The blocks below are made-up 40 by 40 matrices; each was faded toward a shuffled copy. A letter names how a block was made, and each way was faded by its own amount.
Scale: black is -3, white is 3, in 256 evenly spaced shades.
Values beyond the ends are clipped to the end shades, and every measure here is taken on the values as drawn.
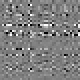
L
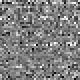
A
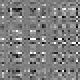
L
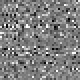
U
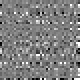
L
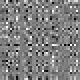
L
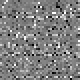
U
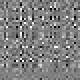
L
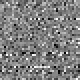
A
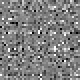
U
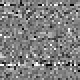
A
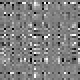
L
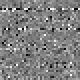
A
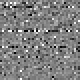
A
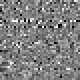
A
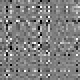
L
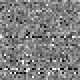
A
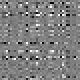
L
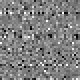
U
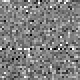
A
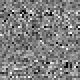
A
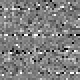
A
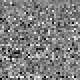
A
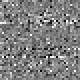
A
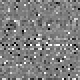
U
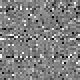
U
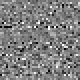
A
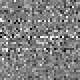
A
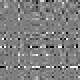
L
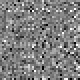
U
